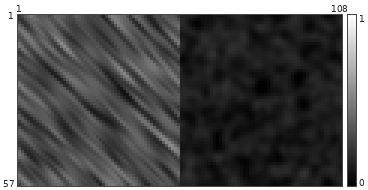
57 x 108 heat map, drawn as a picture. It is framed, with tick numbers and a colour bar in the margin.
It is made of 1 by 2 panels. Panel 1,1: low, slanting down to the right. Panel 1,2: very low, blotchy, faint in contrast.
